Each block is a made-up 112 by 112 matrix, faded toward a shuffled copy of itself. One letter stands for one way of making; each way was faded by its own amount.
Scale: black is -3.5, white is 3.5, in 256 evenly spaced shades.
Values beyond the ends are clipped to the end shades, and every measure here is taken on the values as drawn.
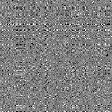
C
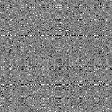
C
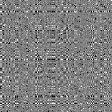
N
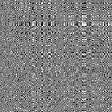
N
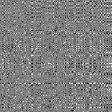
N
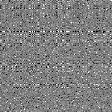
C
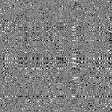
C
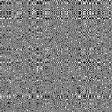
N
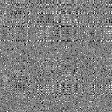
C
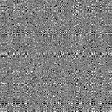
C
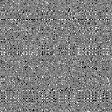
C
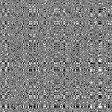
N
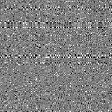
C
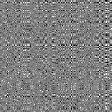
N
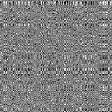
N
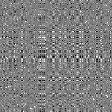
N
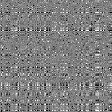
N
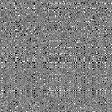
C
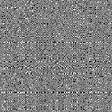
C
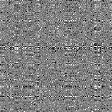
C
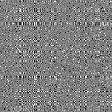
N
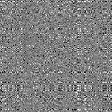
C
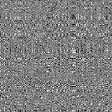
C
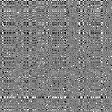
N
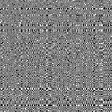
N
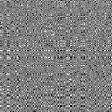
N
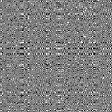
N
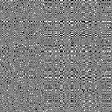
N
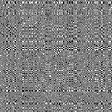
N
